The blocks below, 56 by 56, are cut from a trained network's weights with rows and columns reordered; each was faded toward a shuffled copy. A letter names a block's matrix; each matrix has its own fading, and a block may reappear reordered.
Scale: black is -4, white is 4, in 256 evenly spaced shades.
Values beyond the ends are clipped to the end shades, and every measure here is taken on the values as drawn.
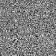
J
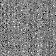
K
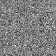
J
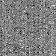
K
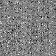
K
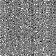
K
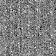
K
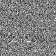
J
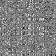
K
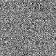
J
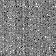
K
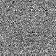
J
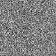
J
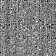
K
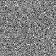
J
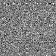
J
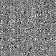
K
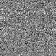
J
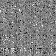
K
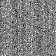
K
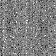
K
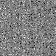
K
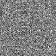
J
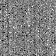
K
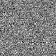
J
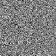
J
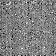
K
